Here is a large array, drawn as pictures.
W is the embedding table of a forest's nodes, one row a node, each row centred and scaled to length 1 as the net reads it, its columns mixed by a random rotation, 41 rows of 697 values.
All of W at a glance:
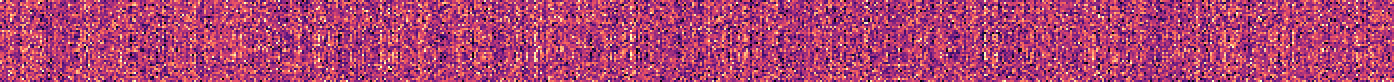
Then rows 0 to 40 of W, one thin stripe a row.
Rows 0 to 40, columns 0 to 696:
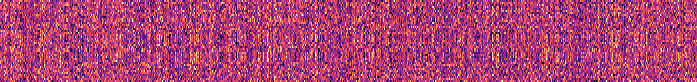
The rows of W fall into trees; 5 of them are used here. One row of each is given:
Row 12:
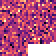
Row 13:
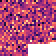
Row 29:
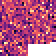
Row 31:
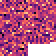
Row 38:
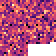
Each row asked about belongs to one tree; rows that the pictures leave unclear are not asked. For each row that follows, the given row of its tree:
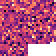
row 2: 38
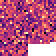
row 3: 29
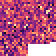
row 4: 29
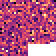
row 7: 31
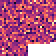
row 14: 31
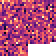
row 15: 29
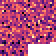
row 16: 38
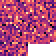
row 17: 29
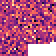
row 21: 38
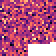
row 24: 12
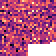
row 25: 12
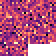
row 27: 29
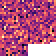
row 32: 13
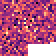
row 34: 38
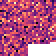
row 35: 12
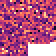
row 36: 31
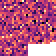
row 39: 13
